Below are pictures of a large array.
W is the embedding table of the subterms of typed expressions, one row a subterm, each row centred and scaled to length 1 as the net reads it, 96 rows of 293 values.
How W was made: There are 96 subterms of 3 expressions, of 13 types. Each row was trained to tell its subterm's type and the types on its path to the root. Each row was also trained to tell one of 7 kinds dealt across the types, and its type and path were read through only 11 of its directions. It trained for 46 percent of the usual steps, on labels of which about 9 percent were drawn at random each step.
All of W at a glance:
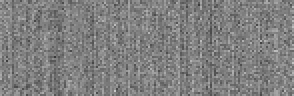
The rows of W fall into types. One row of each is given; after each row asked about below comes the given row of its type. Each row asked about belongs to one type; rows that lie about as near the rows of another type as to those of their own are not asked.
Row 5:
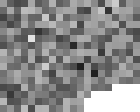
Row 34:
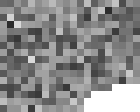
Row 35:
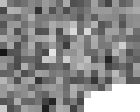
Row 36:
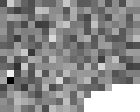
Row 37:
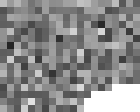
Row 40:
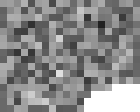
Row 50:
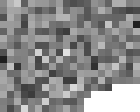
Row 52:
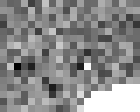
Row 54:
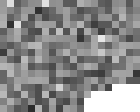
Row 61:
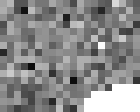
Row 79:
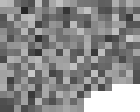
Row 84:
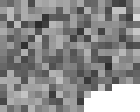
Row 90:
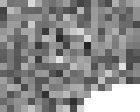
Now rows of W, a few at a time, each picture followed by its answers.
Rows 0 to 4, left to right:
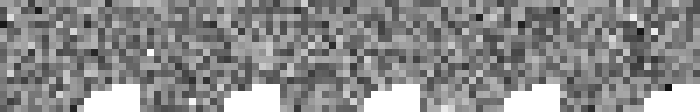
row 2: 37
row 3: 34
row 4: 50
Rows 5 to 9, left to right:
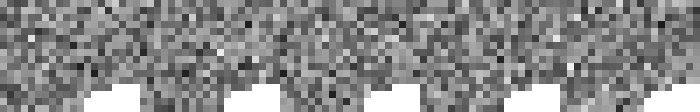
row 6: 84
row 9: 34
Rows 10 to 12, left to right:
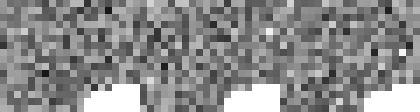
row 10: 5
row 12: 54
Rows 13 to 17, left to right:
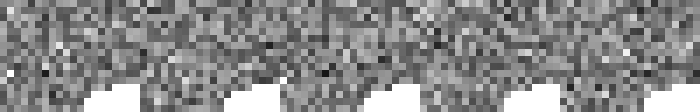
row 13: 79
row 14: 79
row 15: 79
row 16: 54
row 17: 52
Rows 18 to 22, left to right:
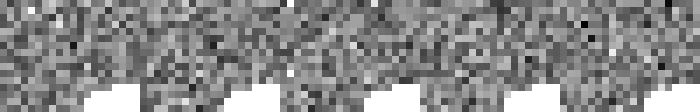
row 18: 52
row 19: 40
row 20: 54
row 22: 84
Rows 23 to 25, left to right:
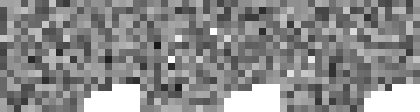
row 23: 37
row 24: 34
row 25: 54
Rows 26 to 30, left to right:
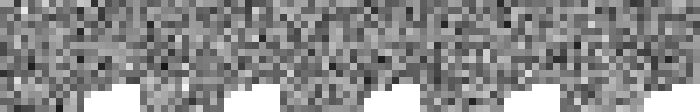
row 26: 84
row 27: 84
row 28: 79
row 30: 34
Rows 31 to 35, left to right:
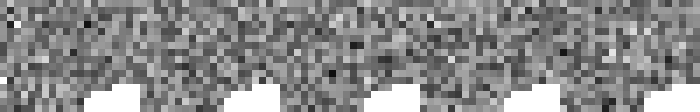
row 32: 54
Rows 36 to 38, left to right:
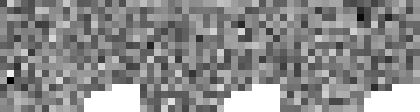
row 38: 34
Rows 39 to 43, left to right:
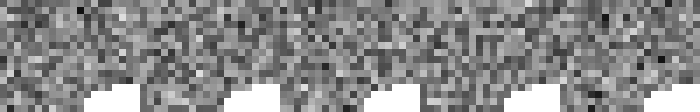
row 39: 37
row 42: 40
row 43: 37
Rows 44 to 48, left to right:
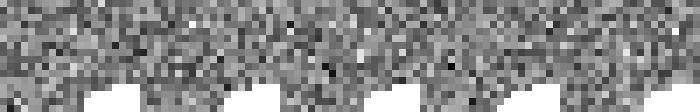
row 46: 54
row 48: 52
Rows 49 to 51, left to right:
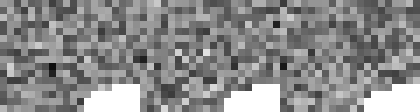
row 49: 35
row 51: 50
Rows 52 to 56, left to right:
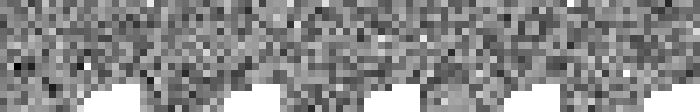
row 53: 5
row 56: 50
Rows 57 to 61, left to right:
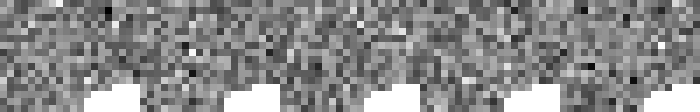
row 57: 52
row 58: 52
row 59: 36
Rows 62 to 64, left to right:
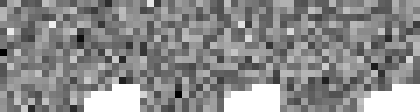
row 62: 54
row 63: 84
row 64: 5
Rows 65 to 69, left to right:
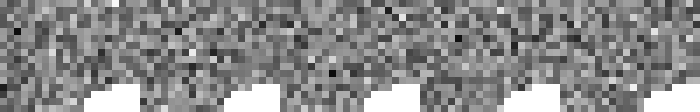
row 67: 52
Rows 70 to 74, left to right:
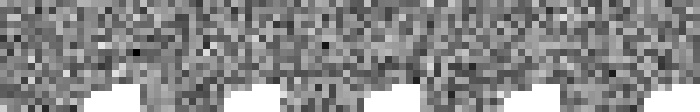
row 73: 5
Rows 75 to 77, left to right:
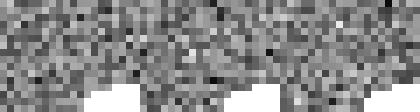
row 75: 35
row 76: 37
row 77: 79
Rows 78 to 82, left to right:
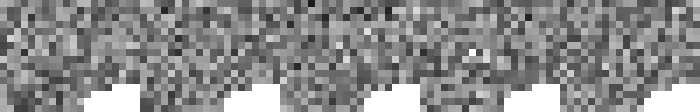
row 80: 5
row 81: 52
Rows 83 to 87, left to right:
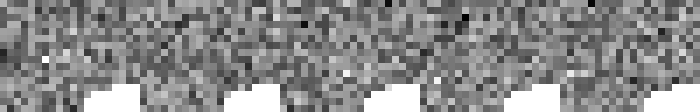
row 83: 35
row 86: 37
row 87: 37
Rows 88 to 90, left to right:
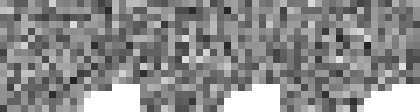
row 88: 5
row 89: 35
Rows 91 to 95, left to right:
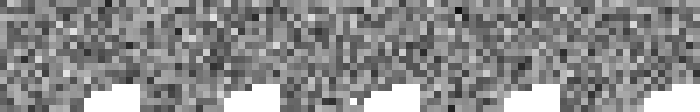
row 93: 79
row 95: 79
